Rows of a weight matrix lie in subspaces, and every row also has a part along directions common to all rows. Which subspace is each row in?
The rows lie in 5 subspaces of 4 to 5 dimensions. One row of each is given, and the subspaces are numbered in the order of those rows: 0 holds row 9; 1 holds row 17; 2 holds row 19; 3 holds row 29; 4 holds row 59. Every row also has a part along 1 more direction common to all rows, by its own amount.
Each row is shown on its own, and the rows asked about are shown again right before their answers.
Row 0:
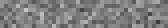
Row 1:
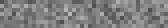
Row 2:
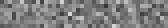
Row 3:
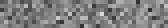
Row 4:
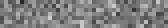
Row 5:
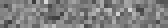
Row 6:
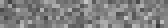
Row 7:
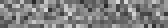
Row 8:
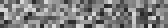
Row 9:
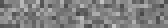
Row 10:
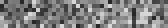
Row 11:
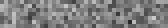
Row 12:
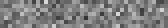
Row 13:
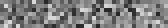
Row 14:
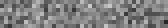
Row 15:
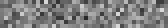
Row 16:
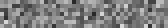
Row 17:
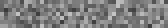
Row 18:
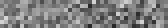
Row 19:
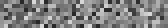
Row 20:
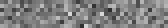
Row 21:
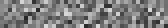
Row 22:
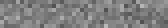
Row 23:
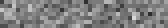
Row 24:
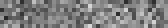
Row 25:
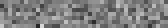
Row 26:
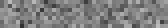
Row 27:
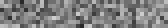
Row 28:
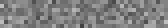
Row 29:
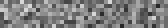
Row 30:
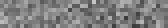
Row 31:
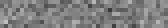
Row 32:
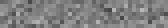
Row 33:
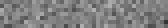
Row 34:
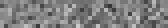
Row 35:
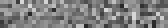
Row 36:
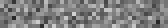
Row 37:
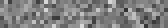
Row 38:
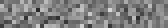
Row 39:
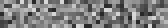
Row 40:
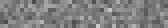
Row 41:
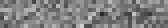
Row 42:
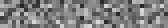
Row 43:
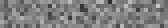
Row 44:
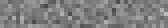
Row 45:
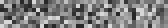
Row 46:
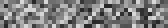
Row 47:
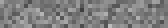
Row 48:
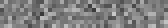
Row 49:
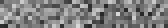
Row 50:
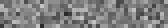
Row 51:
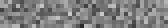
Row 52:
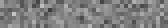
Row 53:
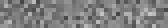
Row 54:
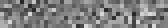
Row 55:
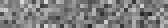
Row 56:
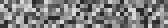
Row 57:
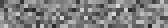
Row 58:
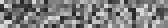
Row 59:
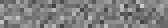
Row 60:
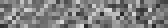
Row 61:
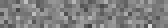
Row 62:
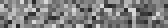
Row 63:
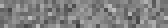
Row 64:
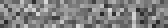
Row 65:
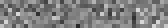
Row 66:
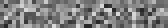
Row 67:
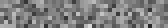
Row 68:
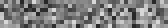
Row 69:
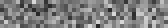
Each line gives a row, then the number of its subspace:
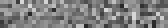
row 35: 4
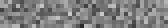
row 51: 0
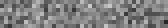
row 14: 4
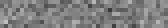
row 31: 2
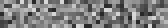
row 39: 4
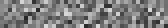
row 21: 1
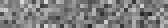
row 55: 0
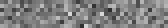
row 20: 0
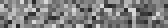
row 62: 3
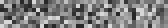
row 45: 1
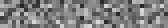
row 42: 0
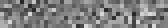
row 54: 4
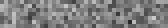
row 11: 3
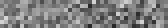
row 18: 2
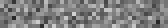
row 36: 2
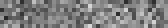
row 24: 2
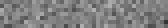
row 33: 4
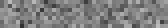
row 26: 2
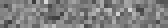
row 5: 3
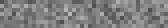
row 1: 0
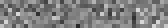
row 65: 2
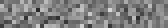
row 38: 1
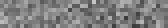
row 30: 2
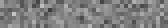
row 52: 0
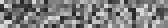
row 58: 1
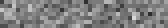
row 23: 2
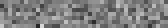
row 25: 1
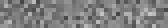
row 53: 4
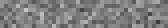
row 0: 1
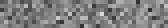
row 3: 0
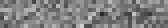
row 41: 4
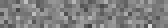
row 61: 3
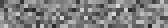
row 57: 1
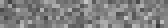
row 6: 2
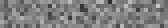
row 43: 3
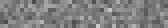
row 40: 2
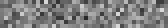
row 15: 3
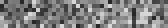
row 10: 3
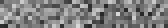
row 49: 2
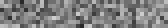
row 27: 0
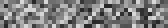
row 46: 1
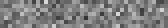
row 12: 3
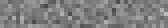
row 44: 0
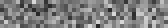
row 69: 2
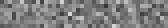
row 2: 0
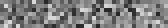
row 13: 3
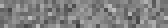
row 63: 1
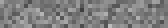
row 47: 1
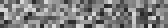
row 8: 3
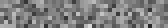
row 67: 3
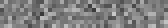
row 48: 4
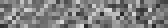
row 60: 0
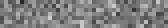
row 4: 4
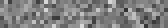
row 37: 4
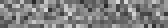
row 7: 0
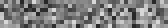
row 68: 2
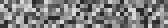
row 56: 4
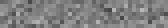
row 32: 0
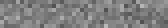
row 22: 4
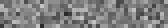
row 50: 1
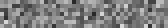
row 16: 3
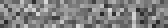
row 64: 2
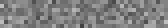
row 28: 4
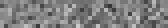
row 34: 1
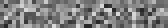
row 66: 0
